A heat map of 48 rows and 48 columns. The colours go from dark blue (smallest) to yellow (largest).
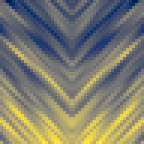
On average the colour sits 50% of the way up the scale. It is mirror symmetric from left to right. Values rise toward the bottom.
